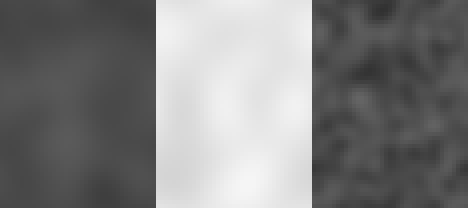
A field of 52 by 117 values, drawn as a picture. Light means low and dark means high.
It is made of 1 by 3 panels. Panel 1,1: high, smooth, faint in contrast. Panel 1,2: very low, smooth, faint in contrast. Panel 1,3: high, blotchy, faint in contrast.
